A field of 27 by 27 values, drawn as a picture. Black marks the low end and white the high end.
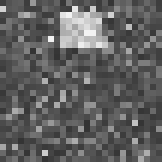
Stripes: none. Histogram: skewed, a long tail of high values. Ninth with the highest average: top middle. Average level on the scale: 40%. Roughest part: top middle. Odd patch: higher, in the top middle.
